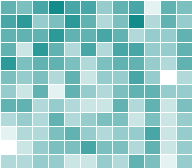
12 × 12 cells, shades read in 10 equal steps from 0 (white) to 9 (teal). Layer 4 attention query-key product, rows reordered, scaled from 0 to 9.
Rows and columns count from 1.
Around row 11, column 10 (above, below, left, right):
7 5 3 2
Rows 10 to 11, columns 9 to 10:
4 7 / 3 6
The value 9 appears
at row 1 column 4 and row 2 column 9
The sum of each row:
70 68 68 63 63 47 51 48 46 46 48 41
